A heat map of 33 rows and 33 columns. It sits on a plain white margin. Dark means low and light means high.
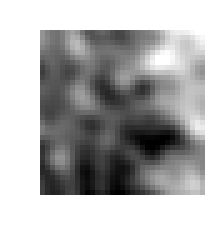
Average level on the scale: 40%. Mirror symmetry: none. Ninth with the highest average: top right. Lone odd cells: none. Slope: up to the top right.
